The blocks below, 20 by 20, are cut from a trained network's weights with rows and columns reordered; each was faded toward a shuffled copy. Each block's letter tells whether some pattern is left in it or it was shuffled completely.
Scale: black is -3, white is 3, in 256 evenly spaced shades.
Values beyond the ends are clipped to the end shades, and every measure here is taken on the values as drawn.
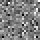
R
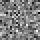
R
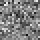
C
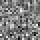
C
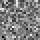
R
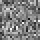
R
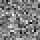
C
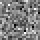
C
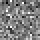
R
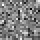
C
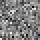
C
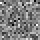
C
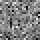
C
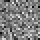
C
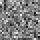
C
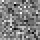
C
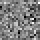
R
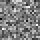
C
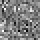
R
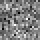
C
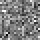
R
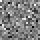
C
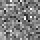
C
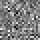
R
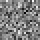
R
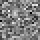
C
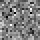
R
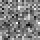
R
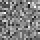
R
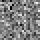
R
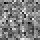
R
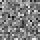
C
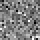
C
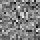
R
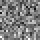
C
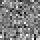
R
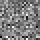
R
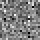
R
